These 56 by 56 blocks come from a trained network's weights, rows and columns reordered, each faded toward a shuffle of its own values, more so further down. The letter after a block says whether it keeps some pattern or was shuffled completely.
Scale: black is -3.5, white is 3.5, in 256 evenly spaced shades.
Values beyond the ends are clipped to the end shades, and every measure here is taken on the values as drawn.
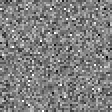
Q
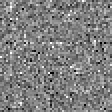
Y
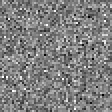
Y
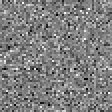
Y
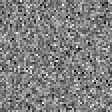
Q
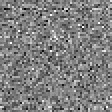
Y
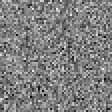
Q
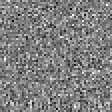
Y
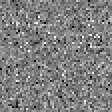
Y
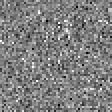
Y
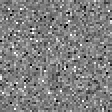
Q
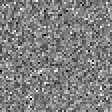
Q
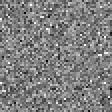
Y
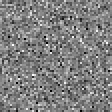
Q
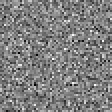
Y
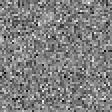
Y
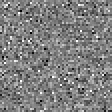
Y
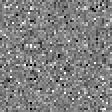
Y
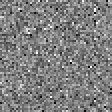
Y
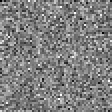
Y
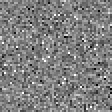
Q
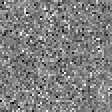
Q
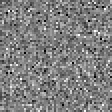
Q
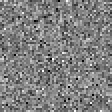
Q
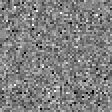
Y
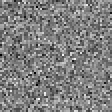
Q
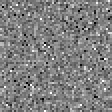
Q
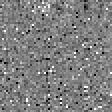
Y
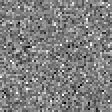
Q
